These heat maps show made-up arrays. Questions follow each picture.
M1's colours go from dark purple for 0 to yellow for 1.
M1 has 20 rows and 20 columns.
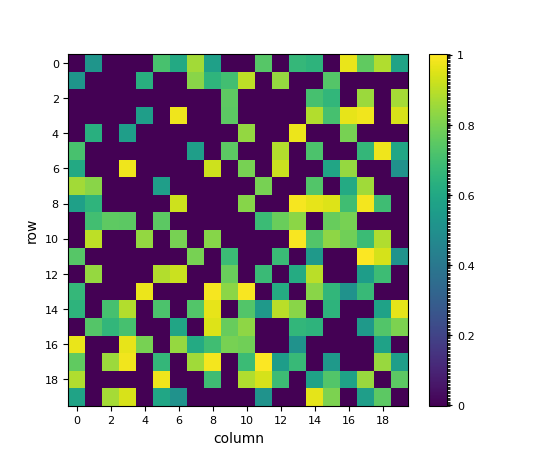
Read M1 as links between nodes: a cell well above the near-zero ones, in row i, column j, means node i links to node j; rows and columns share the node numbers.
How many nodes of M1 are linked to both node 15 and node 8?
7
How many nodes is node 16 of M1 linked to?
10
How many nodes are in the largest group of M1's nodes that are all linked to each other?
5
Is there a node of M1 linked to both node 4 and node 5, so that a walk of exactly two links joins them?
no
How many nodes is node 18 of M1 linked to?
11
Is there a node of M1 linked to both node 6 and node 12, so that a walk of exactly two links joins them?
no
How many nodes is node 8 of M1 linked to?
10
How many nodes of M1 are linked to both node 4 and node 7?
2
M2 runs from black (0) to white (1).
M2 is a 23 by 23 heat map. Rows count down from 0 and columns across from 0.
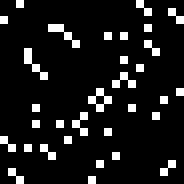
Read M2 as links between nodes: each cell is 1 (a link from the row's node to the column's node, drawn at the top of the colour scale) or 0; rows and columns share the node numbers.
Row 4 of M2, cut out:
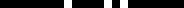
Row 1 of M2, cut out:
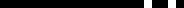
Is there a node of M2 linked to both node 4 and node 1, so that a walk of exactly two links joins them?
no
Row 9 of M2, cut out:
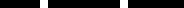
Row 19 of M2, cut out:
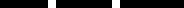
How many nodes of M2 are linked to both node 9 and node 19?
0
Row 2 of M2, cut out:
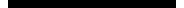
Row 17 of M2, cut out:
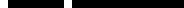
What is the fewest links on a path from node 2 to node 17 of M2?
2
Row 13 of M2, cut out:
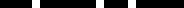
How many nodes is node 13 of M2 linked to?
3
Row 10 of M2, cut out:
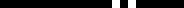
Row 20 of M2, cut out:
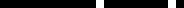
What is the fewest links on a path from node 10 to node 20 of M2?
4
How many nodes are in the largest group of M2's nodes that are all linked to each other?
2
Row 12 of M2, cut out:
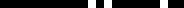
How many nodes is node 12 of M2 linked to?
3
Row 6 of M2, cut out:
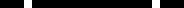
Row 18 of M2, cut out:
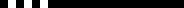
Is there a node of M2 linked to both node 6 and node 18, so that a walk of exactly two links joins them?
yes
